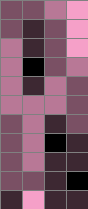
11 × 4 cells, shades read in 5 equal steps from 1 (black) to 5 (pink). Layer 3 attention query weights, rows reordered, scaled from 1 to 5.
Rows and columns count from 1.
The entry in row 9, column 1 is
3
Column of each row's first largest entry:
4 4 4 1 1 1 2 2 2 1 2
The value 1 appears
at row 4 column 2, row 8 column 3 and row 10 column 4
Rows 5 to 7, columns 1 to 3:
4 2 4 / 4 4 4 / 3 4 2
